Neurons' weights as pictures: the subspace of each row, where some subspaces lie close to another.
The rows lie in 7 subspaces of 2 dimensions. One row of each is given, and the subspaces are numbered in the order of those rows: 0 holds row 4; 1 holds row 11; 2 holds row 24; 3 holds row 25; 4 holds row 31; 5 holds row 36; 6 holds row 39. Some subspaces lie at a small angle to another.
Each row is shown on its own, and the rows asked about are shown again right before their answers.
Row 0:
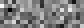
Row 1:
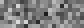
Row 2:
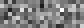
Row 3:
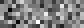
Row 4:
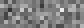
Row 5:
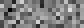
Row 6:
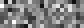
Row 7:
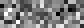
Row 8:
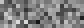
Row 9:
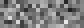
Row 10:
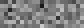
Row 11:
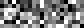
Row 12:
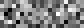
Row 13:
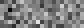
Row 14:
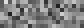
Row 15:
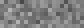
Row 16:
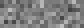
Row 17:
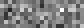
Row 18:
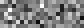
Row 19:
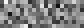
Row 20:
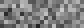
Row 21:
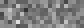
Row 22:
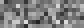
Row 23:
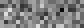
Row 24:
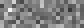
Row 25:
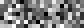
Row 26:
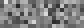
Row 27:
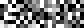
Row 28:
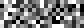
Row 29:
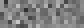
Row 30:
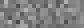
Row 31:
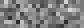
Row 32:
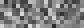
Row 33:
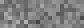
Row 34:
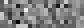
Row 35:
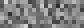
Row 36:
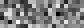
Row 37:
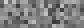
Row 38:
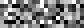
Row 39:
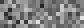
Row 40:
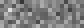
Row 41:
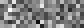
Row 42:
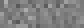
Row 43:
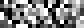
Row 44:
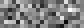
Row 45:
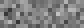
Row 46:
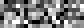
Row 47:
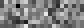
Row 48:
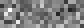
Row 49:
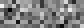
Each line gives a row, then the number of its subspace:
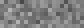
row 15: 2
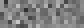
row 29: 4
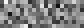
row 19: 5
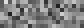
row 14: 0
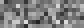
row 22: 6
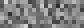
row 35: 5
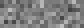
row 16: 4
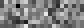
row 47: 3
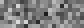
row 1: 3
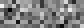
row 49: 1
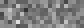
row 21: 1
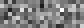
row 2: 0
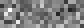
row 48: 5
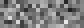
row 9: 4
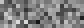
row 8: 6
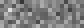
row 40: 2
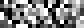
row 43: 1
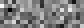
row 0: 1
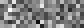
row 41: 3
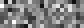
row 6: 1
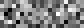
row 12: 5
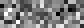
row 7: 5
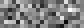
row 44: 4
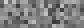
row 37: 2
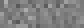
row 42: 4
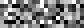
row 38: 6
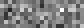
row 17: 0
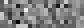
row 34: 1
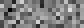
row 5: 2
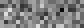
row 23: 0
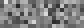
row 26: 2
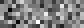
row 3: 3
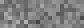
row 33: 6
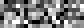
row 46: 6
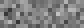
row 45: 5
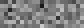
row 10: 6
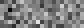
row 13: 3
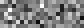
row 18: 6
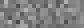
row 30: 4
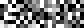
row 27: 3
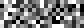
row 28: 2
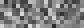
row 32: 0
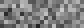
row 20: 0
